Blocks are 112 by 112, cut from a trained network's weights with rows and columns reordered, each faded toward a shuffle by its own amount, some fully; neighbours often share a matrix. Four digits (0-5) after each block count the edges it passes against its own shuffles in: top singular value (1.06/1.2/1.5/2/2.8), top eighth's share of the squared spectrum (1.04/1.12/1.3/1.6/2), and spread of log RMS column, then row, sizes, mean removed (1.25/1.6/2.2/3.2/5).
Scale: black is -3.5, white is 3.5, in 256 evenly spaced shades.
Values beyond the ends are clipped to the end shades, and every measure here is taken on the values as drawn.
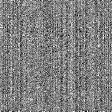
4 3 1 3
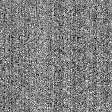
3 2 0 2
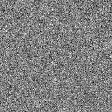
2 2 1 0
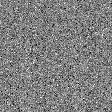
0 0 0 0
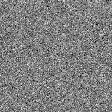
2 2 1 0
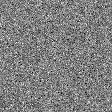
0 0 0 0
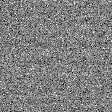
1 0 0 0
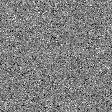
0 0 0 0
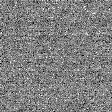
2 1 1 0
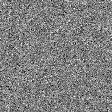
2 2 0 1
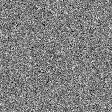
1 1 0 0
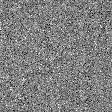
0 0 0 0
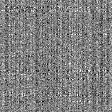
4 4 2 3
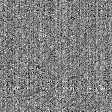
3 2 0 2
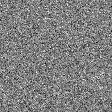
2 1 0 0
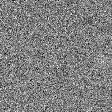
2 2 1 0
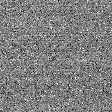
2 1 0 0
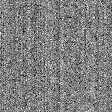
3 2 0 1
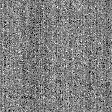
3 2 0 2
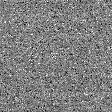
1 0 0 0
